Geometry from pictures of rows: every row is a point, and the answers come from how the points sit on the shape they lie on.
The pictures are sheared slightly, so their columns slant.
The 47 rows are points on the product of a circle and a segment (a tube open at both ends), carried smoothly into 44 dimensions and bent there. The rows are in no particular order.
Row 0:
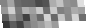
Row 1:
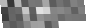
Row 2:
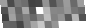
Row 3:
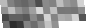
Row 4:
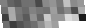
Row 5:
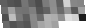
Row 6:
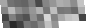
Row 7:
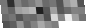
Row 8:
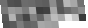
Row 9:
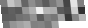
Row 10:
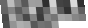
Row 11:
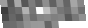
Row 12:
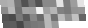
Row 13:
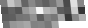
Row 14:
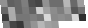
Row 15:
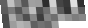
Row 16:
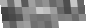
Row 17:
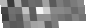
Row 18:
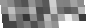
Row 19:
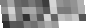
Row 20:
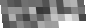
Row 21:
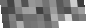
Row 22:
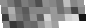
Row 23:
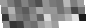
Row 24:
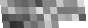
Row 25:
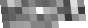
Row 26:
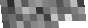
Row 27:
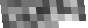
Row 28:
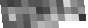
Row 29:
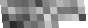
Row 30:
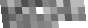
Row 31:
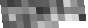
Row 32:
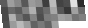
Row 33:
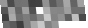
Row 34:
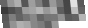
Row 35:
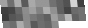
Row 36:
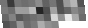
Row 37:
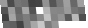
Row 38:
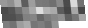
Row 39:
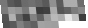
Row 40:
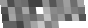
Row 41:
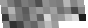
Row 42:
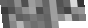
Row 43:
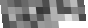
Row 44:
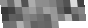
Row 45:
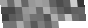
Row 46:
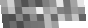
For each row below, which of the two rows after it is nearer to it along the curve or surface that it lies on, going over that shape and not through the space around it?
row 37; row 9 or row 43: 9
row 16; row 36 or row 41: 36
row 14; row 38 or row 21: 38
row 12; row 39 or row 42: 39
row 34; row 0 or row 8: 8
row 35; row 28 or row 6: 28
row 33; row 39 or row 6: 6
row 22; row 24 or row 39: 24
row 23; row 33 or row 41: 41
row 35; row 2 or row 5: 2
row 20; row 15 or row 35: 15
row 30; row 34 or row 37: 37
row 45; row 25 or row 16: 16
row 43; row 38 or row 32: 32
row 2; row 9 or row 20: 9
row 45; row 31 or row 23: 31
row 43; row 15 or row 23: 15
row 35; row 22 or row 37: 37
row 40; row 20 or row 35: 35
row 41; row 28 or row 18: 28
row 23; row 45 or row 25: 25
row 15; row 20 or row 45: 20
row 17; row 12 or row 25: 25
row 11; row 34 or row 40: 40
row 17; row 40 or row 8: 40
